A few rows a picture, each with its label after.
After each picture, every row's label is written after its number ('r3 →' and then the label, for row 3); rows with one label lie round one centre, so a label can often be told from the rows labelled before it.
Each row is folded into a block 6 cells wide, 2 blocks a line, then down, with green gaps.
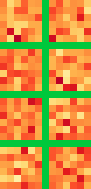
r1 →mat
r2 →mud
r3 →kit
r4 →mat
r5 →kit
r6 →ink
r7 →ink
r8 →kit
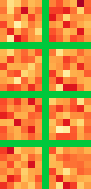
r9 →mat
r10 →kit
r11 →ink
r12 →mat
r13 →kit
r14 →ink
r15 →mud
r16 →mat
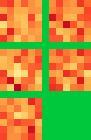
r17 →mud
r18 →kit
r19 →mat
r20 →kit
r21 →kit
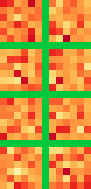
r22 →kit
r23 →mat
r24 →ink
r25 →mud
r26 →mud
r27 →mud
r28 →mat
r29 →ink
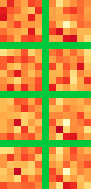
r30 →kit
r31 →mat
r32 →ink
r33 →mud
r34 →ink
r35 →mat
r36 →ink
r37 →mat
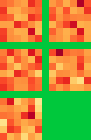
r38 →kit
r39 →kit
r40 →kit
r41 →mud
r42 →mud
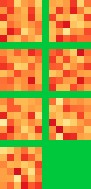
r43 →mud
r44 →ink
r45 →kit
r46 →kit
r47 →mud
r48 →mat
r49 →ink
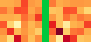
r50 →mat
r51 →mat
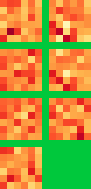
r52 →mud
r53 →mat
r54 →kit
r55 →mat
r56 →kit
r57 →kit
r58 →mud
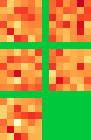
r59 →mat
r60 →kit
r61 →ink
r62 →mud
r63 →mat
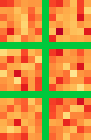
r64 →mud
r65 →mud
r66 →ink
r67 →mud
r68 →ink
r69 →kit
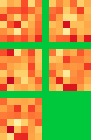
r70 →ink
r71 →ink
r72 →mud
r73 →mat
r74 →mat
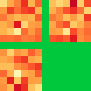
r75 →ink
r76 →ink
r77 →mat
